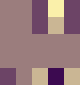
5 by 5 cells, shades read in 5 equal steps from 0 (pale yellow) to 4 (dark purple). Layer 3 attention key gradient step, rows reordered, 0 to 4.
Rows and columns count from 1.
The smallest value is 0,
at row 1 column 4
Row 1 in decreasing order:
3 3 2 2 0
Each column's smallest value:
2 2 1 0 1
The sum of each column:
11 10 11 9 11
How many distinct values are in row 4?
1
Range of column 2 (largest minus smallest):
0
